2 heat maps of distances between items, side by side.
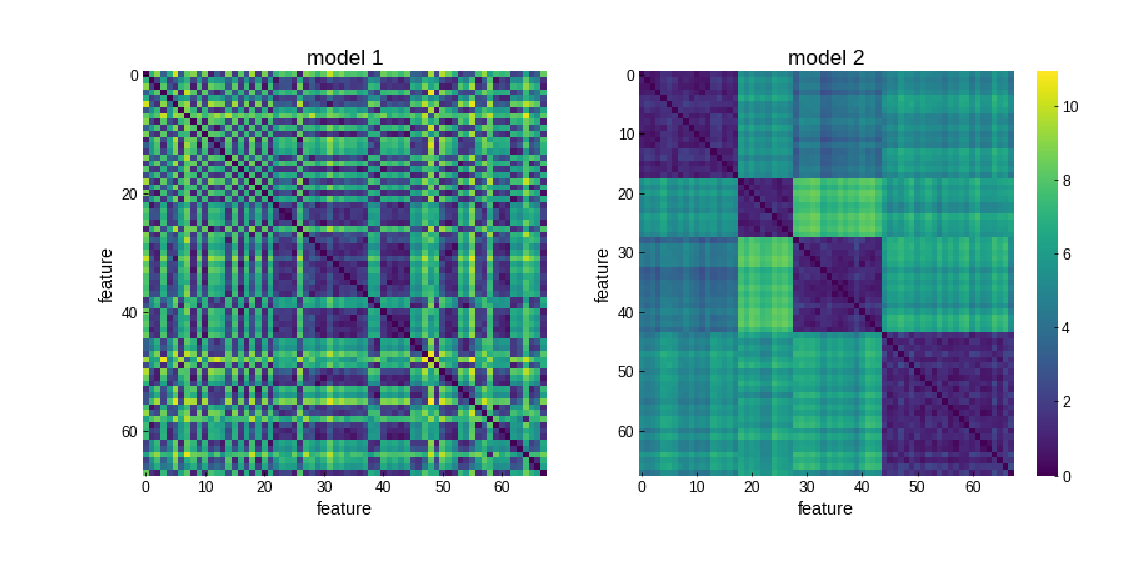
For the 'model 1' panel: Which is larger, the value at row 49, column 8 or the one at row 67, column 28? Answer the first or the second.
the first
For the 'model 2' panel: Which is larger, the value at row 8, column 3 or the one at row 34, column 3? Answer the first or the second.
the second
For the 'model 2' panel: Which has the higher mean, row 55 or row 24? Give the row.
24
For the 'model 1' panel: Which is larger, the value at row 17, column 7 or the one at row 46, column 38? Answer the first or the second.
the first
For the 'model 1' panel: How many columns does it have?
68
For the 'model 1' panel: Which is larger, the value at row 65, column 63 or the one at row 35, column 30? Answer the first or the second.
the first
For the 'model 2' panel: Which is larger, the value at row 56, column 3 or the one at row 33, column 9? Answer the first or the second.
the first
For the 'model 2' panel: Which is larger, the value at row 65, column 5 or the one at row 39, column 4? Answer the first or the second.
the first
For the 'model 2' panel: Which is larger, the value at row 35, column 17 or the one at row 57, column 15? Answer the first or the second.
the second
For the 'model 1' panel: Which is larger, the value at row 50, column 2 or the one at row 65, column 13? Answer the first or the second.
the second
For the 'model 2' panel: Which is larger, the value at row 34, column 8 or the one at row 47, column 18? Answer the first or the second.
the second
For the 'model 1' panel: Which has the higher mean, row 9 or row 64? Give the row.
64
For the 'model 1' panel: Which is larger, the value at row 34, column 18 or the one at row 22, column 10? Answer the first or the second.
the first
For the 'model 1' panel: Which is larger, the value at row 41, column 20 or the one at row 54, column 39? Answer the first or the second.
the first
